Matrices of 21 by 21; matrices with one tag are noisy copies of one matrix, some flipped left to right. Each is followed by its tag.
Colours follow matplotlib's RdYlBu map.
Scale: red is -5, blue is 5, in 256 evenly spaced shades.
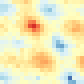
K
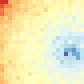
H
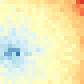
H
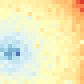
H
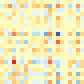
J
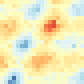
K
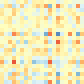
J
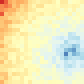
H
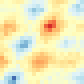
K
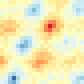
K
